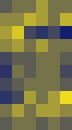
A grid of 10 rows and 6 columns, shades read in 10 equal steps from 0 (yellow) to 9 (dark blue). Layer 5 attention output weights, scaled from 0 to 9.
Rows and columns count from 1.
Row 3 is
3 1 7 8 7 9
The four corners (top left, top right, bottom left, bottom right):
6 5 6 6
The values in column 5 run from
3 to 7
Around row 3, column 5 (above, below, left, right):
5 5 8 9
